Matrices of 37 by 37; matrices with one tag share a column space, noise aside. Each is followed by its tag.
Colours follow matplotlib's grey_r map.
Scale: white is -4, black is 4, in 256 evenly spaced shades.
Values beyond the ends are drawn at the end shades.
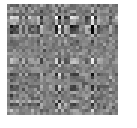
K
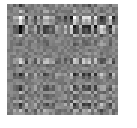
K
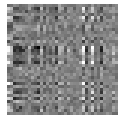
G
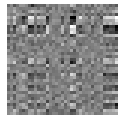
K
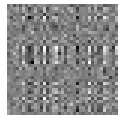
G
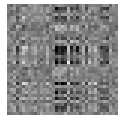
G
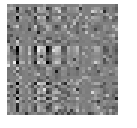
G
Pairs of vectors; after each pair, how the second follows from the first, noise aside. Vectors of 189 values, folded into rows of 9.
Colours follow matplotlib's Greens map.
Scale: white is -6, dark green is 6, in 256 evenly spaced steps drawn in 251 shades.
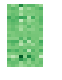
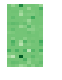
partly zeroed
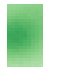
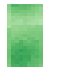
wrapped around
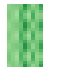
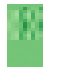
partly zeroed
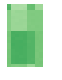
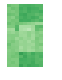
wrapped around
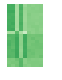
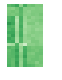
wrapped around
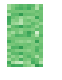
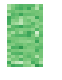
copied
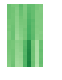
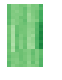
wrapped around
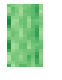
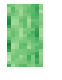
copied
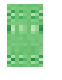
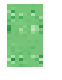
partly zeroed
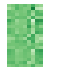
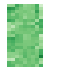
wrapped around
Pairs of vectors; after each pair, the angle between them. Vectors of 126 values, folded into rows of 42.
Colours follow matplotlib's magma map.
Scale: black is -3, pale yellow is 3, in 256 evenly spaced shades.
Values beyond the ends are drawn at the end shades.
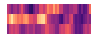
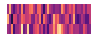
orthogonal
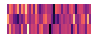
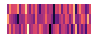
nearly parallel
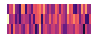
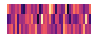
partly opposed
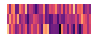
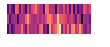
nearly opposite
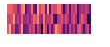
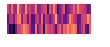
partly opposed
